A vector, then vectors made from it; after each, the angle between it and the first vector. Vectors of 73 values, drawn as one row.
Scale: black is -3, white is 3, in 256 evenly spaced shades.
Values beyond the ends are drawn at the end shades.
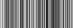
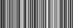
nearly opposite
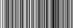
nearly parallel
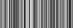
orthogonal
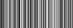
nearly opposite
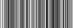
nearly parallel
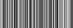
orthogonal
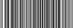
partly aligned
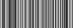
orthogonal
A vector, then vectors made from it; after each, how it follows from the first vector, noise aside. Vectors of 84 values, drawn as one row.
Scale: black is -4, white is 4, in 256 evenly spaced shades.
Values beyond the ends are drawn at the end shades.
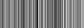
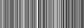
negated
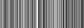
negated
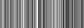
negated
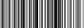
scaled up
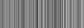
shrunk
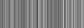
shrunk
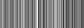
negated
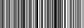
scaled up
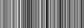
reversed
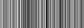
reversed
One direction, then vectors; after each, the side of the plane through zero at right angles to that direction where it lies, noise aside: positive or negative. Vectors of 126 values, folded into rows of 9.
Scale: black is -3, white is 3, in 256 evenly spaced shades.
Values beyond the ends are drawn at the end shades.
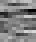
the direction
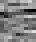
positive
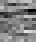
positive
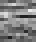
negative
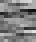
positive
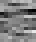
positive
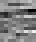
positive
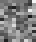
negative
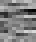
positive
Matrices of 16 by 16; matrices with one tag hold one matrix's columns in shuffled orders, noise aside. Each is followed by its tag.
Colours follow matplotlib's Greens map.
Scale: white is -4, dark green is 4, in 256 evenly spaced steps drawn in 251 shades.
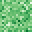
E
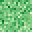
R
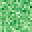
R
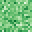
E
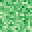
R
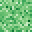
E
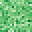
E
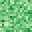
E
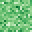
E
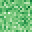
R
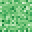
E
